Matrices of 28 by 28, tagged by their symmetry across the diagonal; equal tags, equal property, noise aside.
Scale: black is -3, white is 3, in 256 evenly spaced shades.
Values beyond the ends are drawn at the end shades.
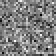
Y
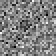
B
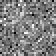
B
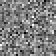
Y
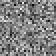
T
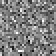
T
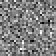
Y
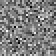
Y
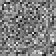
B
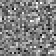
T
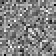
B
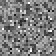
B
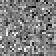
Y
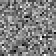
T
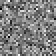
Y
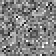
B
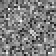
B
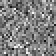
T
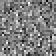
T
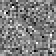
Y
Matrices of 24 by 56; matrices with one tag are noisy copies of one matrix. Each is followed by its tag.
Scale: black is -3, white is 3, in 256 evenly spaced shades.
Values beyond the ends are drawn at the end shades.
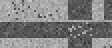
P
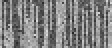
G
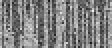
G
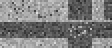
P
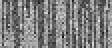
G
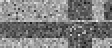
P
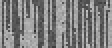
G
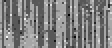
G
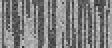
G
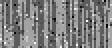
G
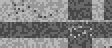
P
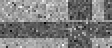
P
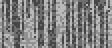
G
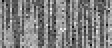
G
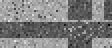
P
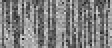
G
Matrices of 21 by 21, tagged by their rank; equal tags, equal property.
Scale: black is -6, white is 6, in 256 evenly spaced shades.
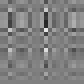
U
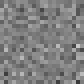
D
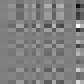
U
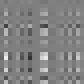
U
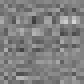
D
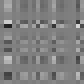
U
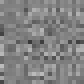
D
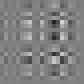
U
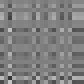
U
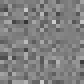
D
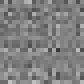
D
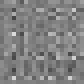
D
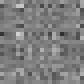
D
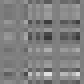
U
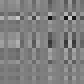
U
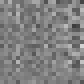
D
